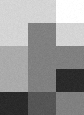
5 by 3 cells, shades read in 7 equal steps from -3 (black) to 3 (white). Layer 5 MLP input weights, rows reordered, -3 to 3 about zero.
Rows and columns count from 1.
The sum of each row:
7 4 1 -1 -3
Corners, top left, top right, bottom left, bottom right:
2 3 -2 0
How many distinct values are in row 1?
2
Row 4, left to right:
1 0 -2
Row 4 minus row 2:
-1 0 -4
